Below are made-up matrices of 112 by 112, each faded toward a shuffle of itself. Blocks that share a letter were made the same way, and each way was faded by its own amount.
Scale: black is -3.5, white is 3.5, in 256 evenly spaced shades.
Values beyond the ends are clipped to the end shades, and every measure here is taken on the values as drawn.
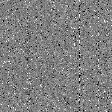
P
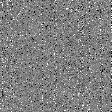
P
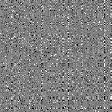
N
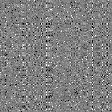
N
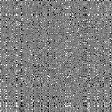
N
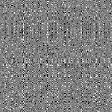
N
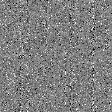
P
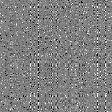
N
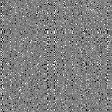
N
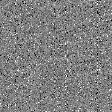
P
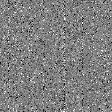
P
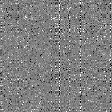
N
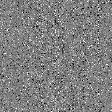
P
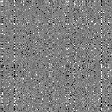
N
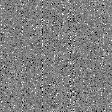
P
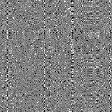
N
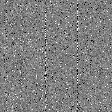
P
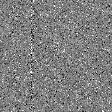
P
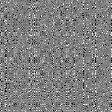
N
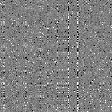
N
